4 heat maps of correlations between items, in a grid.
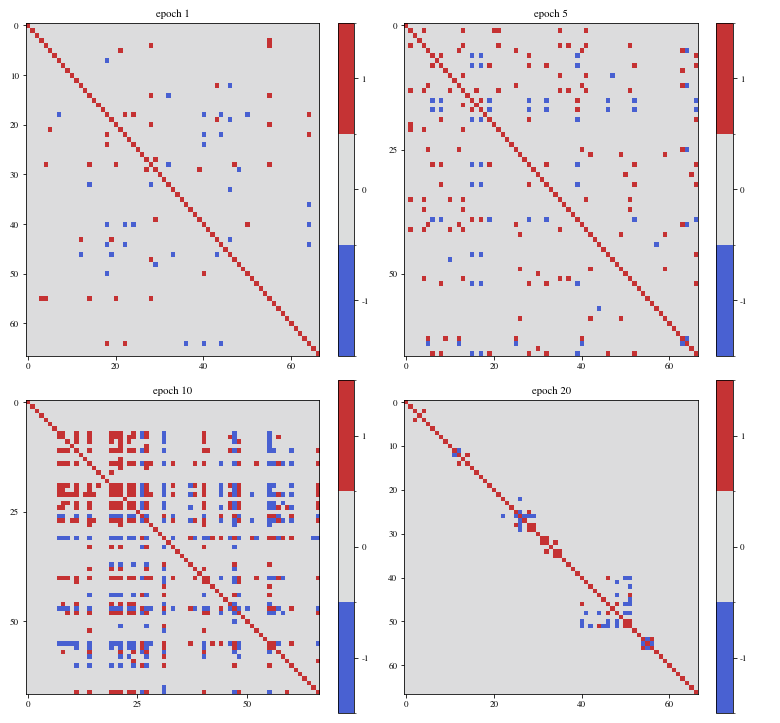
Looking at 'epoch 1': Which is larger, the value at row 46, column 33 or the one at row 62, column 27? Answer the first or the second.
the second
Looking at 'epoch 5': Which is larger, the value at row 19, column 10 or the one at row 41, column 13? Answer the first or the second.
the second
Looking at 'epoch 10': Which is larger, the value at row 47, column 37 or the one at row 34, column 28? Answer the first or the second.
the first
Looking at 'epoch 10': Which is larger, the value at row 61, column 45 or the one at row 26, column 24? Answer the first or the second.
the first
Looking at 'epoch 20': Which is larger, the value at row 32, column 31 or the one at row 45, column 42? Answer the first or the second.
the first
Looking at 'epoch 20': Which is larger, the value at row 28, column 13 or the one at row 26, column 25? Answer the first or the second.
the first
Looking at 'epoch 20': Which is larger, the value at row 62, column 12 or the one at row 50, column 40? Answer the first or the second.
the first
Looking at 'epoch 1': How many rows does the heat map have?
67
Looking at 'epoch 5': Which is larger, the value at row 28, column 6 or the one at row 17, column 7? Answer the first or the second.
the first
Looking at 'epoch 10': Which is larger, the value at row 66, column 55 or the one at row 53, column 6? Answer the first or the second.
the second
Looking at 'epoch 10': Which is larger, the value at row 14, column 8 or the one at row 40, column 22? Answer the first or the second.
the first
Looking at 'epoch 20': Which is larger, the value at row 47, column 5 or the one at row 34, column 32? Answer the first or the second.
the second
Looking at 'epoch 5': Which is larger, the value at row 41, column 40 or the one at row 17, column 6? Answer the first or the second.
the first
